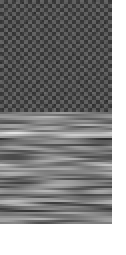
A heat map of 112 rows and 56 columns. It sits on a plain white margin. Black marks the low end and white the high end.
It is made of 2 by 1 panels. Panel 1,1: low, checkered. Panel 2,1: middling, streaked across, strong in contrast.
